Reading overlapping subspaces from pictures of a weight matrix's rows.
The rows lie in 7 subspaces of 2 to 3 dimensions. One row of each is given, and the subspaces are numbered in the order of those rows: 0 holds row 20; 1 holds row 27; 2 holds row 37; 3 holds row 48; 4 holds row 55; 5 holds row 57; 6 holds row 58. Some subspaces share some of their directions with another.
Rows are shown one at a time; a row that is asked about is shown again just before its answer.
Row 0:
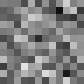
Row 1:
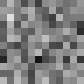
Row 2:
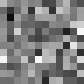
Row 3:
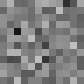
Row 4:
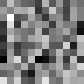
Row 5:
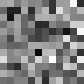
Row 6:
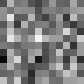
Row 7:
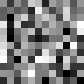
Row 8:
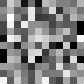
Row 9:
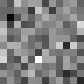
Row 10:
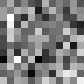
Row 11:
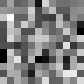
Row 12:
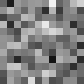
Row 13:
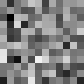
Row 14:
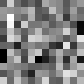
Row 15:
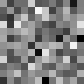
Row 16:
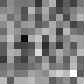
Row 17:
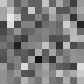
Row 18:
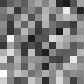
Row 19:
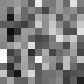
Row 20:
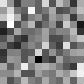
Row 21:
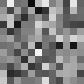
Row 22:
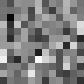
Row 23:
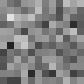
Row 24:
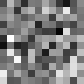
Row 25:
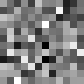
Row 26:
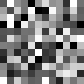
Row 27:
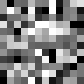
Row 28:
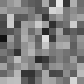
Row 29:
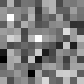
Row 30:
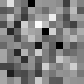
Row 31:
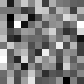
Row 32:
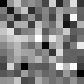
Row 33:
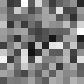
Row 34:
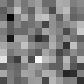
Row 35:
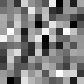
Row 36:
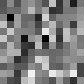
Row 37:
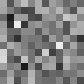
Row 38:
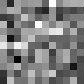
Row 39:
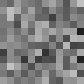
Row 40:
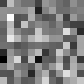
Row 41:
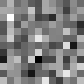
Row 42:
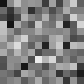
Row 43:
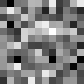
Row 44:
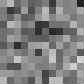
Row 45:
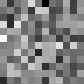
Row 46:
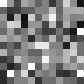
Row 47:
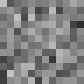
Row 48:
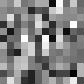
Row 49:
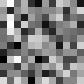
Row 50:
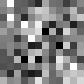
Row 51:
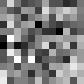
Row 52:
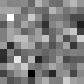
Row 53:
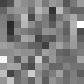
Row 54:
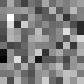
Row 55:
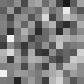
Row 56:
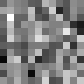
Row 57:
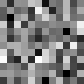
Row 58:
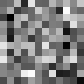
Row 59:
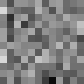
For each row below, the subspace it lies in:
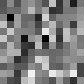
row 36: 3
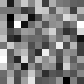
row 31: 2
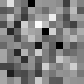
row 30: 5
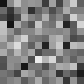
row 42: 0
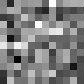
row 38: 4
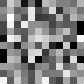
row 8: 6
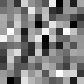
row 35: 3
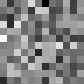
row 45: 5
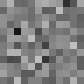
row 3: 6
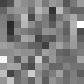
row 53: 1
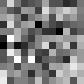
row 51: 4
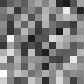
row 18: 4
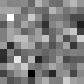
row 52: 3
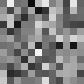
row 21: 5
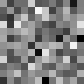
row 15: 5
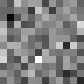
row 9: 0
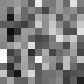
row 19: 5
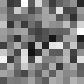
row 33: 6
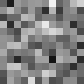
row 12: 1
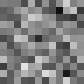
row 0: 2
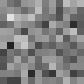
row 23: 3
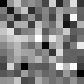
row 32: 0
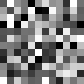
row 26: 5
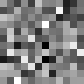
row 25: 6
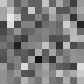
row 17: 0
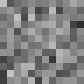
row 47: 1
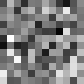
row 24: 4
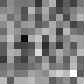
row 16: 3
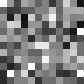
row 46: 1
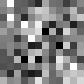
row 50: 5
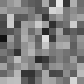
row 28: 3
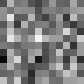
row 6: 0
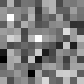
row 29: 3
